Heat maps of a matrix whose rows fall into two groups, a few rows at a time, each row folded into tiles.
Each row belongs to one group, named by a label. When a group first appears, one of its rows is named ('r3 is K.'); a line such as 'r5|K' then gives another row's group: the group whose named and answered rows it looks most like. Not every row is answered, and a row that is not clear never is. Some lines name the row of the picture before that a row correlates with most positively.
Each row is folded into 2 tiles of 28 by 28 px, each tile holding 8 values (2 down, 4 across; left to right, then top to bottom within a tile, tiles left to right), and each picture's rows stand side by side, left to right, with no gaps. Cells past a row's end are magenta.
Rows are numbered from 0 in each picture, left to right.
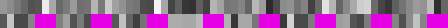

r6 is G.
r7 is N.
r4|N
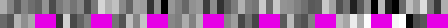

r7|G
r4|G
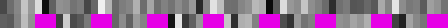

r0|N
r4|N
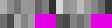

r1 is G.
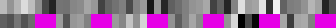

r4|G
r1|N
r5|N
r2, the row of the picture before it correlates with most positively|0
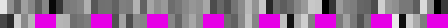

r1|G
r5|N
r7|N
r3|N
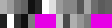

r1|N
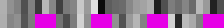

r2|N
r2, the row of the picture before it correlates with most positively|1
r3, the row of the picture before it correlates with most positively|1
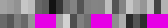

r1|G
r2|G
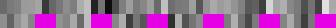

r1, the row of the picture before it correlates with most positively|0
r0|N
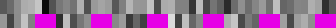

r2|G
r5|N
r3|N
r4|G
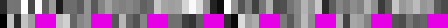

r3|G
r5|N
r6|N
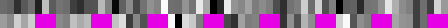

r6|G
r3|N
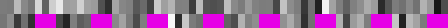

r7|N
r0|G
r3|N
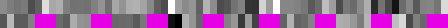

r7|G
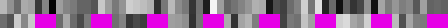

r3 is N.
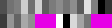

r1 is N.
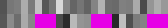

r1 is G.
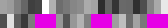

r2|G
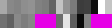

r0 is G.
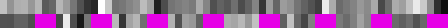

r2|N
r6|N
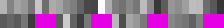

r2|N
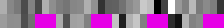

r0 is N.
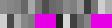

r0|N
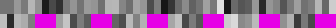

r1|G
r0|N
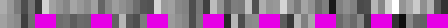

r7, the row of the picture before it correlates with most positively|2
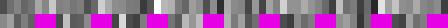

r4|N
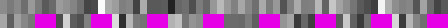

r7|N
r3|G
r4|G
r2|N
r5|G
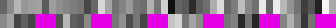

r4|G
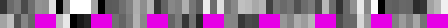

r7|G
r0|G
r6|N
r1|G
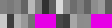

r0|N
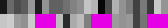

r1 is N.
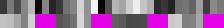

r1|N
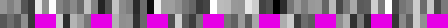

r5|G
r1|N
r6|G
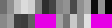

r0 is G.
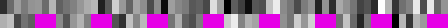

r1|N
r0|G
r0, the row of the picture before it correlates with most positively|0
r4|G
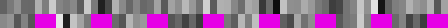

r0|G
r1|N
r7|G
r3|G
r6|N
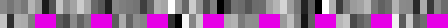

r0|N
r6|G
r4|G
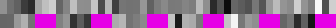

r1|G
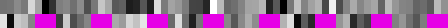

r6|G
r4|N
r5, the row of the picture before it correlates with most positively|1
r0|N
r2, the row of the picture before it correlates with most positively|4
